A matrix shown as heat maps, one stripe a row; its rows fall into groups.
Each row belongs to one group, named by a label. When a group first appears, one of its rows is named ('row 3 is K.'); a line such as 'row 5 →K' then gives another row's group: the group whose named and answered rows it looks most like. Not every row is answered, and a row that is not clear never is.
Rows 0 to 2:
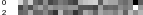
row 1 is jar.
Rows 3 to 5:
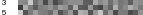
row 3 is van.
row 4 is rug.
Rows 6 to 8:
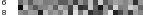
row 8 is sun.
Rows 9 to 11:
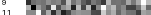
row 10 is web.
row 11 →van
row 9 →jar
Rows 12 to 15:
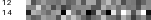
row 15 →web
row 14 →rug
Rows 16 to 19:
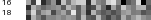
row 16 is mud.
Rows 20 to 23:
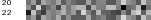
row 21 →mud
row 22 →rug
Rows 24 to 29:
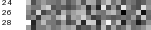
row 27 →jar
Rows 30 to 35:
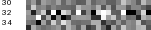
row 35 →rug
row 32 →web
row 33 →van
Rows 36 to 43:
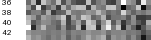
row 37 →mud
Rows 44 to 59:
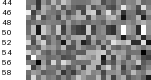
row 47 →mud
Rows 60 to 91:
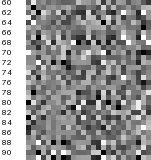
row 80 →rug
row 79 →sun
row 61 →web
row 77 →mud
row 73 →sun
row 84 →web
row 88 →van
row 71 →jar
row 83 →rug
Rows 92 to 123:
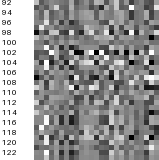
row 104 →mud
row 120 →van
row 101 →van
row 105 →van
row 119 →mud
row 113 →van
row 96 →van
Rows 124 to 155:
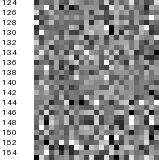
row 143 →web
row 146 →mud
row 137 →van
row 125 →van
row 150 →mud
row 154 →van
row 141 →van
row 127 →jar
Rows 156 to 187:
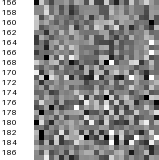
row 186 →mud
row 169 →web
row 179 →web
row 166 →jar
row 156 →rug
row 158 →van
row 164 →jar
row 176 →web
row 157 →van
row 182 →web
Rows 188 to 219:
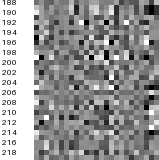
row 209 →sun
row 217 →van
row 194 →van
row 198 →sun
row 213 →jar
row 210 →jar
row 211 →van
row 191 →rug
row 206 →jar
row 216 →van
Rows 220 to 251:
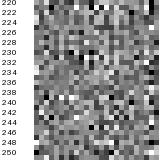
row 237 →jar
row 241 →rug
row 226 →web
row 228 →web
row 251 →van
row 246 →van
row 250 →jar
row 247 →rug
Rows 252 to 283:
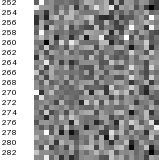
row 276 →rug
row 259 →sun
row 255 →jar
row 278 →van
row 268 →mud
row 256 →rug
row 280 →sun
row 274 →mud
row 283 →van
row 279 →sun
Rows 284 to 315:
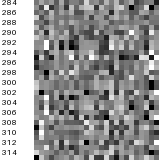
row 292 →van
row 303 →van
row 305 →mud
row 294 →jar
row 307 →sun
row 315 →rug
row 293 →van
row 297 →jar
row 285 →mud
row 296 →jar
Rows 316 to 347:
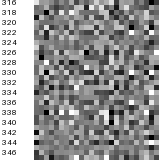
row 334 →jar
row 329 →web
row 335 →van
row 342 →rug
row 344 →jar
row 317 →sun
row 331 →mud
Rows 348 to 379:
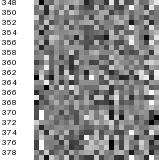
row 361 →van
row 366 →jar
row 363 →rug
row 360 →jar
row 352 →mud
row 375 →web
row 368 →jar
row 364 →van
